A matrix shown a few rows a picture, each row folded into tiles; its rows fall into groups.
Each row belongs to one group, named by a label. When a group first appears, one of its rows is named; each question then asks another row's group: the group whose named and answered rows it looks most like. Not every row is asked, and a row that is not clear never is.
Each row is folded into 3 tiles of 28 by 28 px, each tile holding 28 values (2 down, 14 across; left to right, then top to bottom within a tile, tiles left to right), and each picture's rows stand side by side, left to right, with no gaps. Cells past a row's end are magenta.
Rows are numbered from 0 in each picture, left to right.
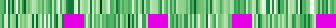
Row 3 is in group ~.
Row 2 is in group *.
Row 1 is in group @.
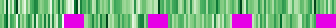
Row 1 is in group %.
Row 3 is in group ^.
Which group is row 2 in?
~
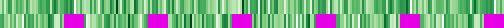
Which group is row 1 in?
@
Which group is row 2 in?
%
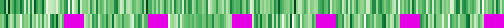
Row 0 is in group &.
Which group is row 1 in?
^
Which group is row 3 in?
*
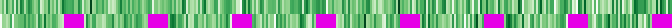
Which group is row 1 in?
~
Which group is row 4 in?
^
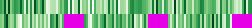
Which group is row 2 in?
@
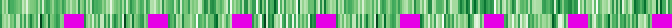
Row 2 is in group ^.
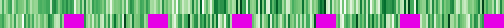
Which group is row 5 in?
^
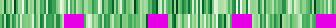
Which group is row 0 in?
~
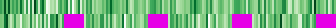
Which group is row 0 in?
&
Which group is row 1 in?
*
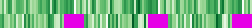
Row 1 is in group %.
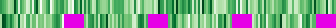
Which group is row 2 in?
&
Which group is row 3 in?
^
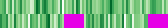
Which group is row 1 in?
*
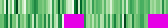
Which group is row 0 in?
@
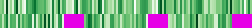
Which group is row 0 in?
@
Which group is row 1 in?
@
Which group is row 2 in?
^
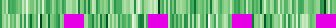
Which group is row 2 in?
*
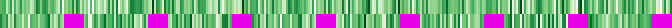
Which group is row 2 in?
%
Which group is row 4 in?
^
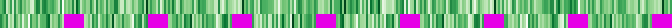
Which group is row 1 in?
^
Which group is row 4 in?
&
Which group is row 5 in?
%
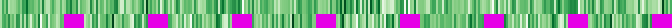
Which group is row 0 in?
*
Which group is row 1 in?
^
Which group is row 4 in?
&
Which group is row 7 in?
%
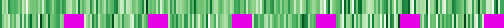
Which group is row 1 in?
^
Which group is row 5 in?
@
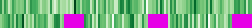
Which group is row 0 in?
%
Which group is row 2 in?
*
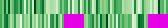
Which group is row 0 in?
&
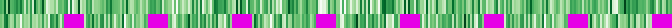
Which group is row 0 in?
&
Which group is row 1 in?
*
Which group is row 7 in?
~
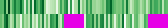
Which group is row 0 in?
&
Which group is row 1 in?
*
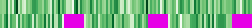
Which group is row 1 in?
^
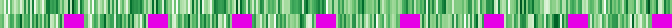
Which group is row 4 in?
*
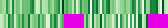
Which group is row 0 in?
^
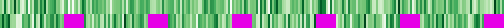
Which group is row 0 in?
~
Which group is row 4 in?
^
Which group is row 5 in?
%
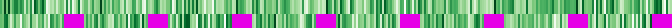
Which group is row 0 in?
&
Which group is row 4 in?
~
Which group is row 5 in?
%
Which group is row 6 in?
~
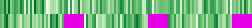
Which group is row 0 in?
&
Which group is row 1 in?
~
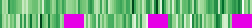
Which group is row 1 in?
~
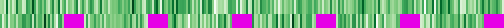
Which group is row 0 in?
@
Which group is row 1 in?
~
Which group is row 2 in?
&
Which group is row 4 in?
*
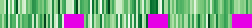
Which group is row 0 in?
@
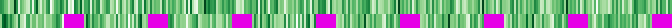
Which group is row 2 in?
~
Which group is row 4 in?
^
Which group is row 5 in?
^
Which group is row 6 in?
^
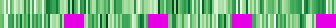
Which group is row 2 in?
&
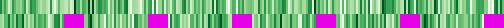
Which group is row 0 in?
%
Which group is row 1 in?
&
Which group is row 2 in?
~
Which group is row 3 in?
^
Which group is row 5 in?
@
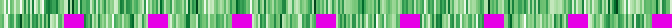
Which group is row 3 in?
^
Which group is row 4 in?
*
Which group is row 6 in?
&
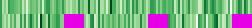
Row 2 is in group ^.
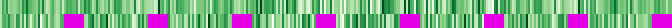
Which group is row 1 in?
%
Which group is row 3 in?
&
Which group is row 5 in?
@
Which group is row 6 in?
%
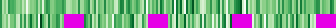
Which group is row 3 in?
~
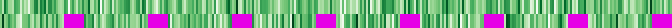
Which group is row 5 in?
*
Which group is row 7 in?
^
